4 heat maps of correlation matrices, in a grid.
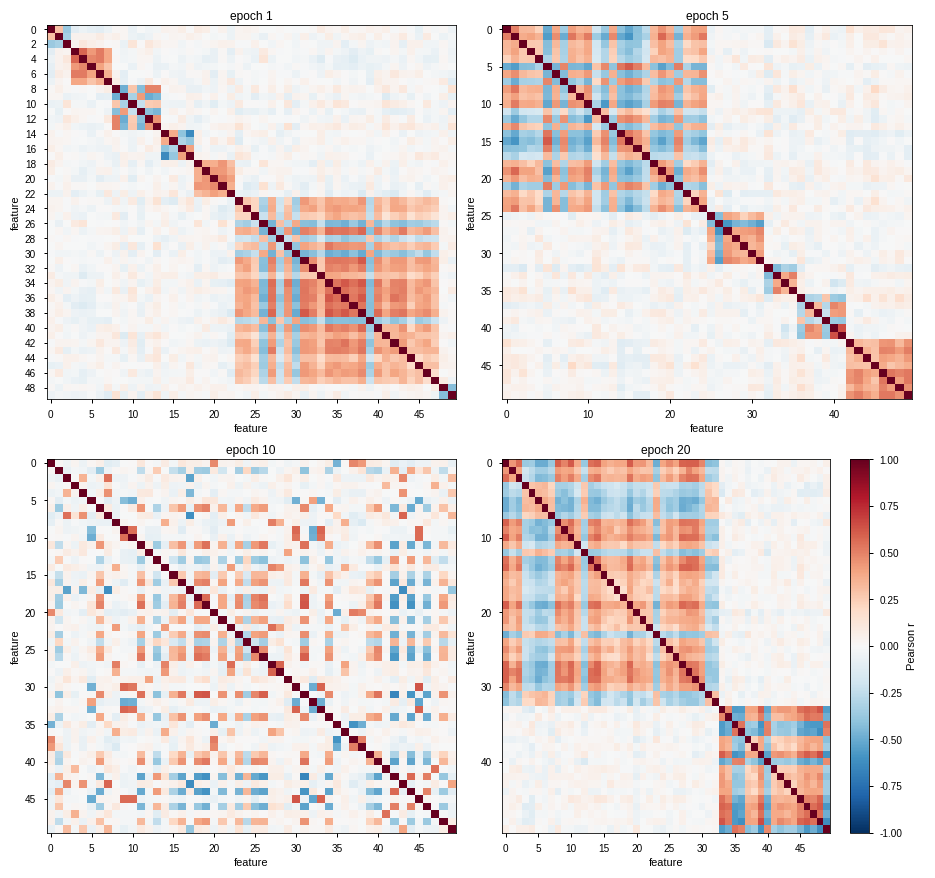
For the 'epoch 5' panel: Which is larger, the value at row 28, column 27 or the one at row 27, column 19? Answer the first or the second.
the first
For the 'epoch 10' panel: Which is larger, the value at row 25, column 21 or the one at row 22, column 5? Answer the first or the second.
the first
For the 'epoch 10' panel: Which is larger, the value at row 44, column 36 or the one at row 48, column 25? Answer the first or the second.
the second
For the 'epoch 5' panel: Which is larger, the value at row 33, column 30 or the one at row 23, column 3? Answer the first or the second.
the second
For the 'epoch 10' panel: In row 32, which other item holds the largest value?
5
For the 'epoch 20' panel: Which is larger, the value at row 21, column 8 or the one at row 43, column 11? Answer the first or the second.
the first
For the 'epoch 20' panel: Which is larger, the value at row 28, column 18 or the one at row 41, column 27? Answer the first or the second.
the first
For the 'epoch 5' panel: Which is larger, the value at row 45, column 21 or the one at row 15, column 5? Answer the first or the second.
the second
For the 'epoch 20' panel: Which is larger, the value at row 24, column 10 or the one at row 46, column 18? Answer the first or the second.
the first
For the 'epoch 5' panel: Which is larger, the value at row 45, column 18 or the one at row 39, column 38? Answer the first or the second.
the first
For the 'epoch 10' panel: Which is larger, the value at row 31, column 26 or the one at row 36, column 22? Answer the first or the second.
the first
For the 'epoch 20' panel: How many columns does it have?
50
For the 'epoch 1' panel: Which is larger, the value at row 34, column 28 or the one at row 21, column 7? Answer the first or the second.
the second
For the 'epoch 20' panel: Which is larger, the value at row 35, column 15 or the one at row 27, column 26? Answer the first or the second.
the second
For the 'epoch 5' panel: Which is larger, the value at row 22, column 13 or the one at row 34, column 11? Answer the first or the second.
the first
